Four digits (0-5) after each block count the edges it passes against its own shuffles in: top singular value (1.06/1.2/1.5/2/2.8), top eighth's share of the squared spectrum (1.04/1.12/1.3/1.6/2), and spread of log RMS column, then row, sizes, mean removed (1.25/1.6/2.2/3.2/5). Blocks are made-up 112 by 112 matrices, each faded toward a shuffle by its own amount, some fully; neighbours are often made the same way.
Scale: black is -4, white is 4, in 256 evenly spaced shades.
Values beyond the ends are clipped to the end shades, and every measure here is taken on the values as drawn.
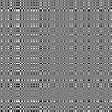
5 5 5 5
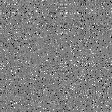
4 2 0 1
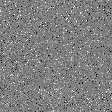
2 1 0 0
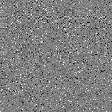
4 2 1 1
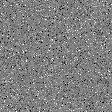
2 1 0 0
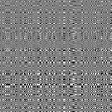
5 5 4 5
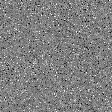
0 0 0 0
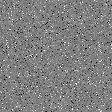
1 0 0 0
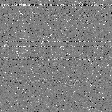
4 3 0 2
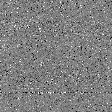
2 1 0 2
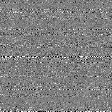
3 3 0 4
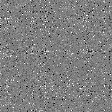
2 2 2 2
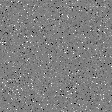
0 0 0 0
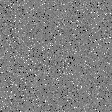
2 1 0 0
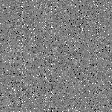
3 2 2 0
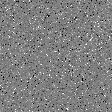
0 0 0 0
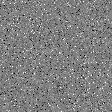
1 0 0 0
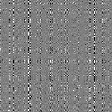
5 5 4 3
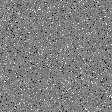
1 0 0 0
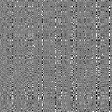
5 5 4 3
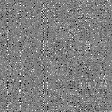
4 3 3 2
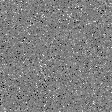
0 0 0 0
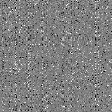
4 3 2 1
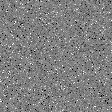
1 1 0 0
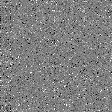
3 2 1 0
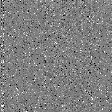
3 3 2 0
